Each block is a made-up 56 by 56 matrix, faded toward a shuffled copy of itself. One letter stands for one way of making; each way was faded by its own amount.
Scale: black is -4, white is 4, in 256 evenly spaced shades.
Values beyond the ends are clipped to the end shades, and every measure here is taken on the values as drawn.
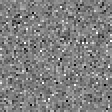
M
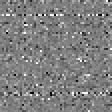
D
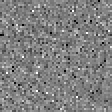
M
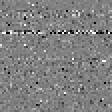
D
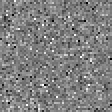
M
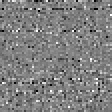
D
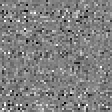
D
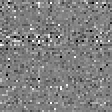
D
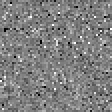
M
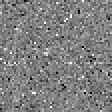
M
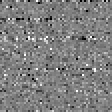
D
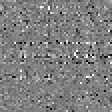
D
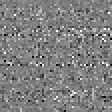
D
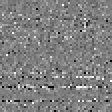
D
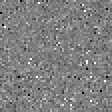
M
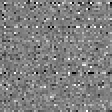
D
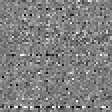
D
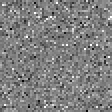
M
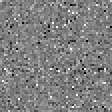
M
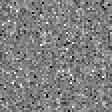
M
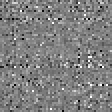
D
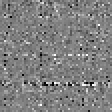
D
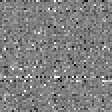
D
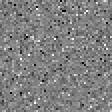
M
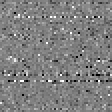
D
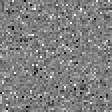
M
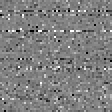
D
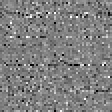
D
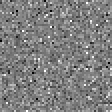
M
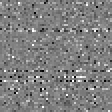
D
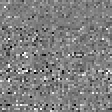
D
